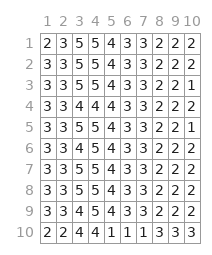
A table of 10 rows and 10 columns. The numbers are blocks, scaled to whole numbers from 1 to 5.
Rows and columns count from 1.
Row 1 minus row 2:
-1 0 0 0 0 0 0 0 0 0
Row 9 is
3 3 4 5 4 3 3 2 2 2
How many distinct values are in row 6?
4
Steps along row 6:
same up up down down same down same same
